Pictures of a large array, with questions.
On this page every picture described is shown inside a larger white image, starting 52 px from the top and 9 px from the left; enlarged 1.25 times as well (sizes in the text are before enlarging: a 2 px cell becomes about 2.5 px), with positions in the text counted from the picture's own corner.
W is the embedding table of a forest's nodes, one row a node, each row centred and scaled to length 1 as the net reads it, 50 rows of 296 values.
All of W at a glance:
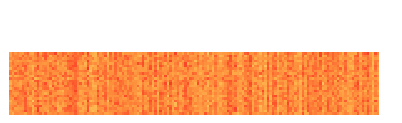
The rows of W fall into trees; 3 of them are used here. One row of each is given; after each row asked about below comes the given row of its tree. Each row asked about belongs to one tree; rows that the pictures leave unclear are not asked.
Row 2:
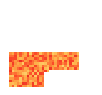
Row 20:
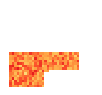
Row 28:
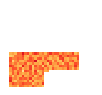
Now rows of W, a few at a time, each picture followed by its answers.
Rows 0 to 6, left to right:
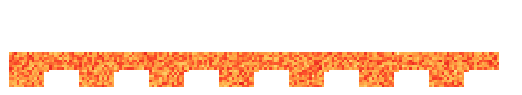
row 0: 2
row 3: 2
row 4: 20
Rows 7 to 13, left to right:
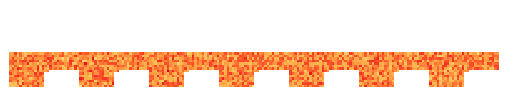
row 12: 2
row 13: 2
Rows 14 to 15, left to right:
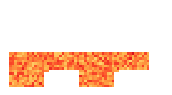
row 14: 2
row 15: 20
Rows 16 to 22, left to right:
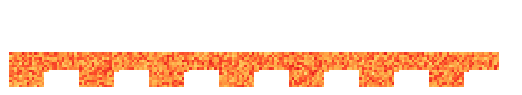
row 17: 20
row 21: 28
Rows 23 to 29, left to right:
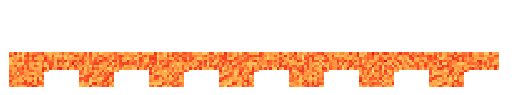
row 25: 2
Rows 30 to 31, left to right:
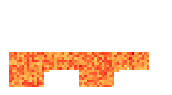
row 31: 20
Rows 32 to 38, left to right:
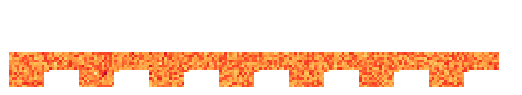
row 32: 2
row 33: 20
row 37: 28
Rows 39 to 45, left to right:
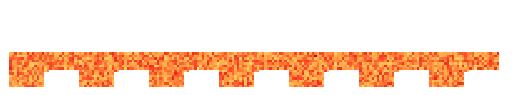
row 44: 2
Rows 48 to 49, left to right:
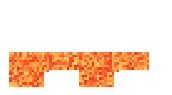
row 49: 20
